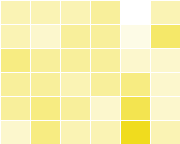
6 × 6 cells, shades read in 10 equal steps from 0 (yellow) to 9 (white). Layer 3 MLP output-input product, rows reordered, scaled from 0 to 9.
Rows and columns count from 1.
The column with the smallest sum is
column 5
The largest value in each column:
7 7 6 7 9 7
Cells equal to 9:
1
